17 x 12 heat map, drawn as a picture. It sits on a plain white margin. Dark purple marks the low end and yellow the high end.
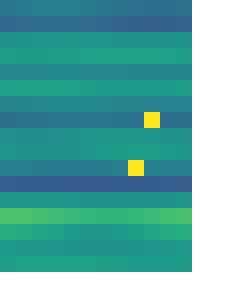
Streaks run across, left to right. Two lone cells stand out, each far higher than its neighbours. Overall the values sit about 50% of the way up the scale. The middle right is the roughest part.
